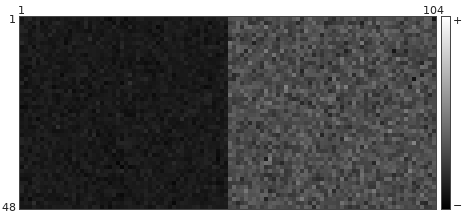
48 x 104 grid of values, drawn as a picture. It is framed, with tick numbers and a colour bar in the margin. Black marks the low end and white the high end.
It is made of 1 by 2 panels. Panel 1,1: very low, fine-grained, faint in contrast. Panel 1,2: low, fine-grained.
